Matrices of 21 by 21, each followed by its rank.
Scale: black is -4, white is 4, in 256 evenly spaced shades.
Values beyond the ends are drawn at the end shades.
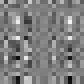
two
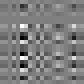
one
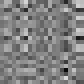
two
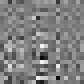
three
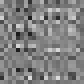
three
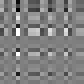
one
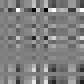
one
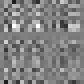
two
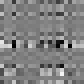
two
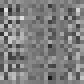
three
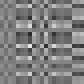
one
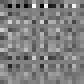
two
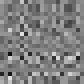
three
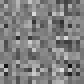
three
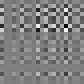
one
